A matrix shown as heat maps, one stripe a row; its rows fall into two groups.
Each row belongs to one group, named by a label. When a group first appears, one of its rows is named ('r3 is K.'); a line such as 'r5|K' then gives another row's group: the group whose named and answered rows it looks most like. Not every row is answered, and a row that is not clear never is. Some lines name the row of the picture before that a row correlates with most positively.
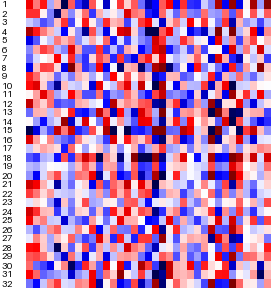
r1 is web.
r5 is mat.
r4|web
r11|web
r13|mat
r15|mat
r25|web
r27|mat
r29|web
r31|web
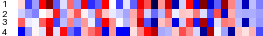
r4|mat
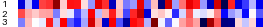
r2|mat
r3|mat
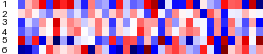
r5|web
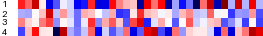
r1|web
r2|mat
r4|web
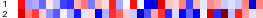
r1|web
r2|web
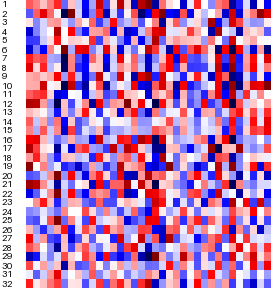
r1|mat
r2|web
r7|web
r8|web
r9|mat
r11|web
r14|web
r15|web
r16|mat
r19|web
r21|mat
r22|mat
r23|web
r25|mat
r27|web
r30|web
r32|mat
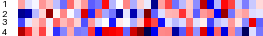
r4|mat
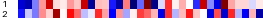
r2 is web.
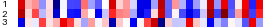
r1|web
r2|web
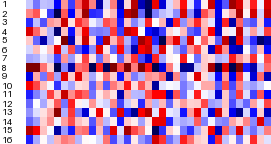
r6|mat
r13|mat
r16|mat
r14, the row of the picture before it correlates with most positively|3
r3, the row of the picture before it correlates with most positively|3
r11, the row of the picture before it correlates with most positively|3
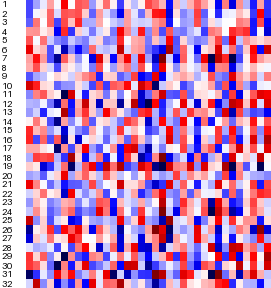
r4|web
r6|web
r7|mat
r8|mat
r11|web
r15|web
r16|web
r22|web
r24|mat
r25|web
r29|web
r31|mat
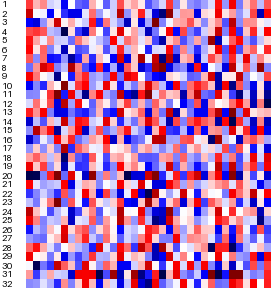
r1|web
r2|web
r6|web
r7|web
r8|web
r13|web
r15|web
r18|web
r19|web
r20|mat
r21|web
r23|mat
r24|web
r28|mat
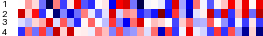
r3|mat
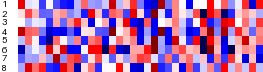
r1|web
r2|mat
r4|web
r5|mat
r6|mat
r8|web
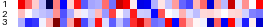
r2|web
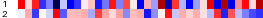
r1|web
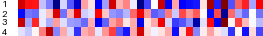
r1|web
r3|web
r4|mat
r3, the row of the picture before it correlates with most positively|1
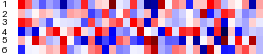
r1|web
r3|mat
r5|web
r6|mat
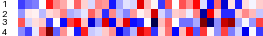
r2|mat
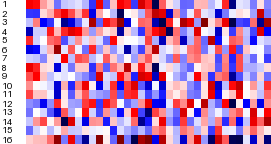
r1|mat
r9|mat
